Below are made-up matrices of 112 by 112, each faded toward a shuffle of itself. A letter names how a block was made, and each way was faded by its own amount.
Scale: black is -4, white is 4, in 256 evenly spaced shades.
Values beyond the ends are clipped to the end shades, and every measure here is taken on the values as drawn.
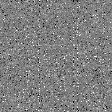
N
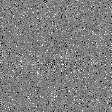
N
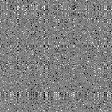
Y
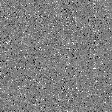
N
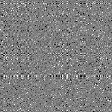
Y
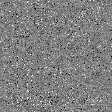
N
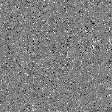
N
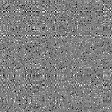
Y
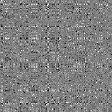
Y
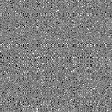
Y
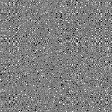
Y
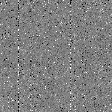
N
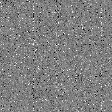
N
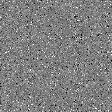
N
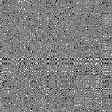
Y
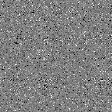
N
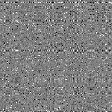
Y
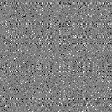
Y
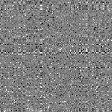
Y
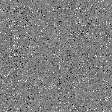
N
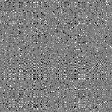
Y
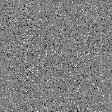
N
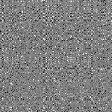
Y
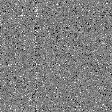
N
